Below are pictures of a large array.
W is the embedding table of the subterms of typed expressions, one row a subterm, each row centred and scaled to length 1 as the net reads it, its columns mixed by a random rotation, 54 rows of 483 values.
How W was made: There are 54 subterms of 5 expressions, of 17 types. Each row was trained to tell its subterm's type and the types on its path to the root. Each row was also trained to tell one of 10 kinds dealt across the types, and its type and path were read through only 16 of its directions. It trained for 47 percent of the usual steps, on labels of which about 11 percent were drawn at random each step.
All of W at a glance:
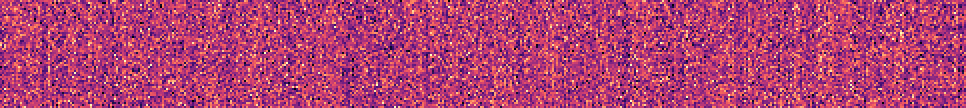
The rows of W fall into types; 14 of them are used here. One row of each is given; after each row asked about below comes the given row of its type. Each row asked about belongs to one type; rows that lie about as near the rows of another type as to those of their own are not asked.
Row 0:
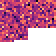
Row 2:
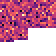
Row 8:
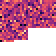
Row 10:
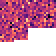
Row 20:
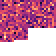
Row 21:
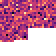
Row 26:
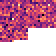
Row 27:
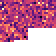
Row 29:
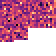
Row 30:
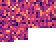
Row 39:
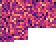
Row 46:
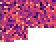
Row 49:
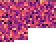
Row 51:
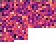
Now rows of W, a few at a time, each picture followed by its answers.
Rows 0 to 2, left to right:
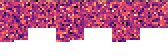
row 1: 29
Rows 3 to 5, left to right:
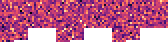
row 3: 2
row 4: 27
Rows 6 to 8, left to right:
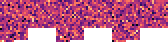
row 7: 26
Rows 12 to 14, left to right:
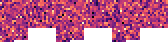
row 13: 30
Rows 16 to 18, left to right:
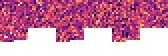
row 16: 26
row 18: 29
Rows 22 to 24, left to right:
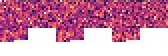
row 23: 49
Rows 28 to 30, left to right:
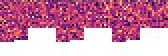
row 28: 49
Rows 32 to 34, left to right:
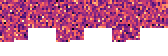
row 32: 27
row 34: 29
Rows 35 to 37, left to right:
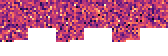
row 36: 26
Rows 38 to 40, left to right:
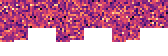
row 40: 26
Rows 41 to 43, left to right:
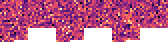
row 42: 20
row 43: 46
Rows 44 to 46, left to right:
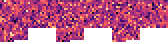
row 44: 49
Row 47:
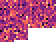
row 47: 27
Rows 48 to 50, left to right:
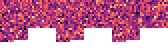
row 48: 39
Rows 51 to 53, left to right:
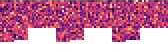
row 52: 29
